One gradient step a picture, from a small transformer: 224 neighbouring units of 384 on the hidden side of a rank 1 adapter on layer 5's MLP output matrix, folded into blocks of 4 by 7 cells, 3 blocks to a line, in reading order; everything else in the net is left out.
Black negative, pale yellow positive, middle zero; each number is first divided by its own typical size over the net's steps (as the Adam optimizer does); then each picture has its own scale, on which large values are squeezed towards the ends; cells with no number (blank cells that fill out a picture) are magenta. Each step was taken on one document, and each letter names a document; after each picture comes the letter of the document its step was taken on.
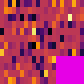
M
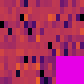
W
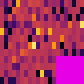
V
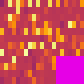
M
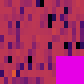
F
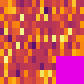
V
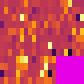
W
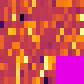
W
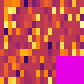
V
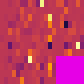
F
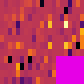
F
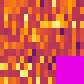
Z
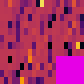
F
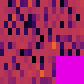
M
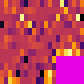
W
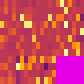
W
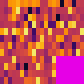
Z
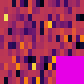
Z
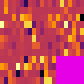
W
